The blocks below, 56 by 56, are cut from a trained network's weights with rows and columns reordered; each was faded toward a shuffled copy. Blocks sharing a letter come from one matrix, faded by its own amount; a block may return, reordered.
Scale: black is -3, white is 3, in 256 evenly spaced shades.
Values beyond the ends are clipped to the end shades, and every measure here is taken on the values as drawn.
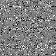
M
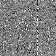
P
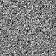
P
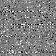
M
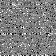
M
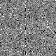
P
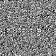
P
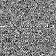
P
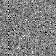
P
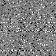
M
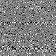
M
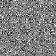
M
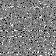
M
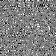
M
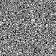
P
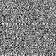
P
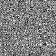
P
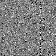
P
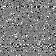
M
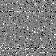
M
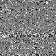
M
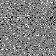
M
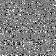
M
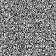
P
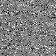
M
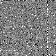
P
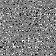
M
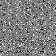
M
